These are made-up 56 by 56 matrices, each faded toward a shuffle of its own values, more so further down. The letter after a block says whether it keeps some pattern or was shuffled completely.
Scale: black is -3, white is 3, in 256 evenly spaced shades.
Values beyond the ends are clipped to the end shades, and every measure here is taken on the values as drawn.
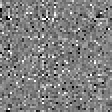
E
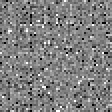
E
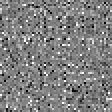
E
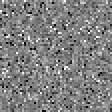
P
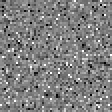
P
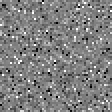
P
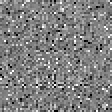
E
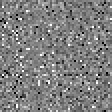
E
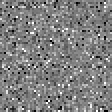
E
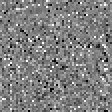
E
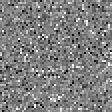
P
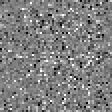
E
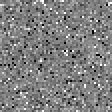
P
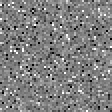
P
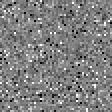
E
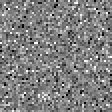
P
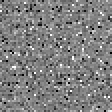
E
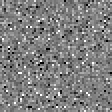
P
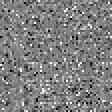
E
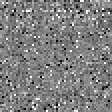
E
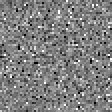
P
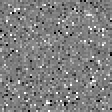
P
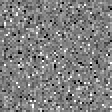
P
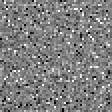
P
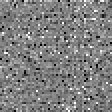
E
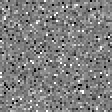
P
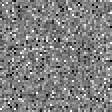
E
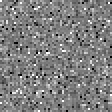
E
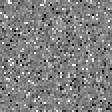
P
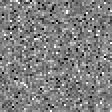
P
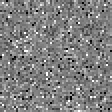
E
